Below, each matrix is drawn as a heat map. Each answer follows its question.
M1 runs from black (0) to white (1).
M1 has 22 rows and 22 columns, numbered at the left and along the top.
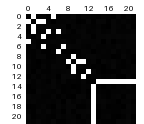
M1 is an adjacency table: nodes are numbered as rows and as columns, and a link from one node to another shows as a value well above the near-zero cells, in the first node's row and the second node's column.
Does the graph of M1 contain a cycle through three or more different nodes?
no
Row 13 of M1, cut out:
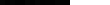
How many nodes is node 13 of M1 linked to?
8
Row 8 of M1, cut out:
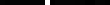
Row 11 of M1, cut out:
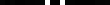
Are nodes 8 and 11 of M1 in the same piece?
yes
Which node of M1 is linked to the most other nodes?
node 13
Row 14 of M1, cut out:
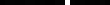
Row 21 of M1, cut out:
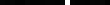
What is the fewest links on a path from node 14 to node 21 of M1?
2
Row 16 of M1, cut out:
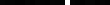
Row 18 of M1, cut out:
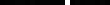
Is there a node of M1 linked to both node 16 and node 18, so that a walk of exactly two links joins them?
yes
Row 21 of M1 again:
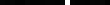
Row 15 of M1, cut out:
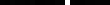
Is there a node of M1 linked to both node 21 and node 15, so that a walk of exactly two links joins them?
yes
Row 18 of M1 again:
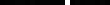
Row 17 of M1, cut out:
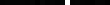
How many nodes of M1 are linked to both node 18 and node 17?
1
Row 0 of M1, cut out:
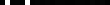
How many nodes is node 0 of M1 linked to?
2
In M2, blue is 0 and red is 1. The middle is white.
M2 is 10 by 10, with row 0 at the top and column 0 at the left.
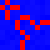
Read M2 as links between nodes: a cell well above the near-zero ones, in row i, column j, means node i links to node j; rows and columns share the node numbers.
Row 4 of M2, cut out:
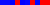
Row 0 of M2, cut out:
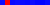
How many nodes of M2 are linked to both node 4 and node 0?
0
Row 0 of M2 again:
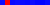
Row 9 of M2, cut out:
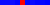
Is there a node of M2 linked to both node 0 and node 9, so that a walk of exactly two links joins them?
no
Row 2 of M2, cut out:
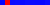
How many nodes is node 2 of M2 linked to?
1
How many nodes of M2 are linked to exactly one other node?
6
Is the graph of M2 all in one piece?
yes
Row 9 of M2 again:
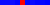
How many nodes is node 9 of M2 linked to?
1
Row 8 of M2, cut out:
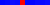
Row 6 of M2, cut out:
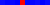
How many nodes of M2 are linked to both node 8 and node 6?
1
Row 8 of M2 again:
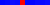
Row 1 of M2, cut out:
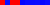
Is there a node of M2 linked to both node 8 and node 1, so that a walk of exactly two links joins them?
no
